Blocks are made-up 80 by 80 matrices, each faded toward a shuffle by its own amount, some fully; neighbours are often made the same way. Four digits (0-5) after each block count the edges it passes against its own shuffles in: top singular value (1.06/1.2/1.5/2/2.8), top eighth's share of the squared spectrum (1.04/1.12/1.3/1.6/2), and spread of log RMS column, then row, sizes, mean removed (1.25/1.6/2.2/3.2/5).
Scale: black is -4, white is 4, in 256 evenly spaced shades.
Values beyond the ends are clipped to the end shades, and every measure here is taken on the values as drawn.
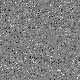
2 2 0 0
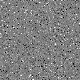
3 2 0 0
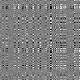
5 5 4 4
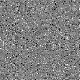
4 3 1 1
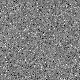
0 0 0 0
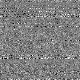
2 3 0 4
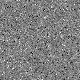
0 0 0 1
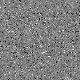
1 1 0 1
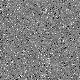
0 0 0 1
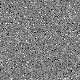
0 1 0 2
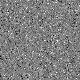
0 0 0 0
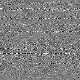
2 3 0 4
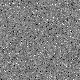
0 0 0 0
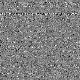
2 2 0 3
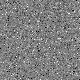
0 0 0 0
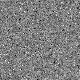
0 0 0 1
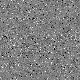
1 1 0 1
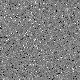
0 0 0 0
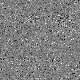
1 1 0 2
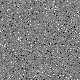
0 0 0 0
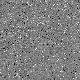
0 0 0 0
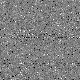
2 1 0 1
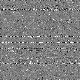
3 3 0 3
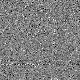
1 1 0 2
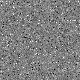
1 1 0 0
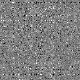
2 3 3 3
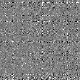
2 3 3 3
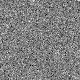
0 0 0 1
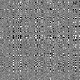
5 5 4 3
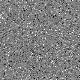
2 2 1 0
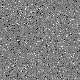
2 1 0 0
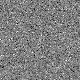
0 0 0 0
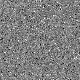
0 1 0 1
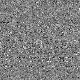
1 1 0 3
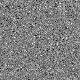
0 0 0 1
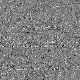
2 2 0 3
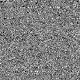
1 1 0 2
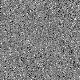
0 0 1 0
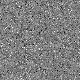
0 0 1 0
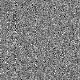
1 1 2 0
